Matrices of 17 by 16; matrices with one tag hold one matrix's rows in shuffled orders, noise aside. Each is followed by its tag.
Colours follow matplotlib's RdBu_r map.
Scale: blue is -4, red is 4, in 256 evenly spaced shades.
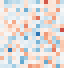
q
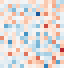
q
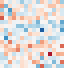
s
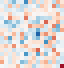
q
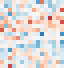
s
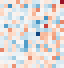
q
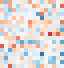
s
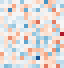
q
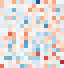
q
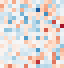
q
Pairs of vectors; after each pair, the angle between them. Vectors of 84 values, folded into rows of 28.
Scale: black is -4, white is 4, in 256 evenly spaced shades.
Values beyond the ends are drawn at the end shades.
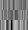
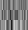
nearly parallel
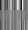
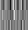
partly opposed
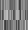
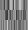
partly opposed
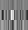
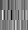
partly opposed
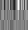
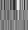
nearly parallel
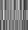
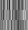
partly opposed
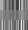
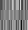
nearly opposite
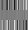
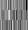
partly opposed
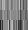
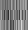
partly opposed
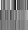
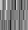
partly aligned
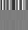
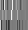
orthogonal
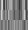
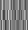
partly aligned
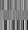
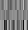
nearly parallel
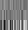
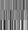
nearly parallel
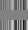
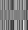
nearly opposite
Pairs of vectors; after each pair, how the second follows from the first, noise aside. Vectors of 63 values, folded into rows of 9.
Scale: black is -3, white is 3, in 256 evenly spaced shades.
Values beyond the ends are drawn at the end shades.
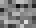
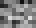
wrapped around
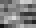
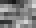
wrapped around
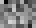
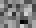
shuffled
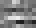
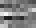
wrapped around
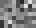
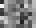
shuffled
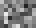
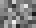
wrapped around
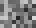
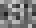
shuffled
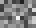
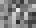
shuffled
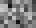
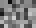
wrapped around
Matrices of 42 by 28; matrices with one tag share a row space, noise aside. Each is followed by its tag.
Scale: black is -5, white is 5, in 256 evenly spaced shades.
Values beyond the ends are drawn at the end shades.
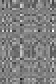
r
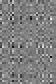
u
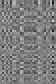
r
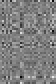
r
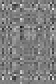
r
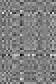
r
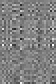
r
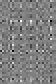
u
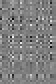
u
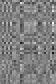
r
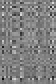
r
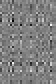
u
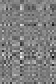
r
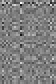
r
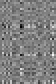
r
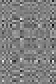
r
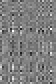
u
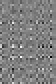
u
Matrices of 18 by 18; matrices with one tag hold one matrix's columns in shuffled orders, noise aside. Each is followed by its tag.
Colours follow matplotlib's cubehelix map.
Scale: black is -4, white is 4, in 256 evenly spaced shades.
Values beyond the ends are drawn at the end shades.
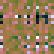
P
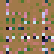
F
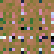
F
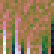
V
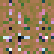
F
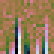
V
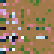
F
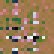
F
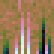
V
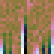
V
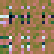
P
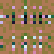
P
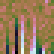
V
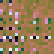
F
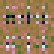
P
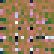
F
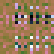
P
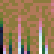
V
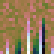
V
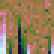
V
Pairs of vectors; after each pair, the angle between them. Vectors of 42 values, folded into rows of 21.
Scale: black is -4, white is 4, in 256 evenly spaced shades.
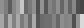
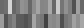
orthogonal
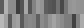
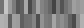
nearly parallel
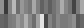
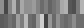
nearly parallel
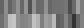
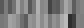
partly aligned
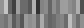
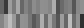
orthogonal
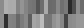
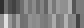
partly opposed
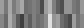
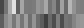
orthogonal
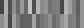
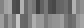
orthogonal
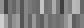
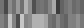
orthogonal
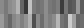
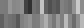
orthogonal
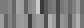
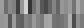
orthogonal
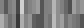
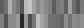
partly opposed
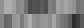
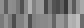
partly opposed
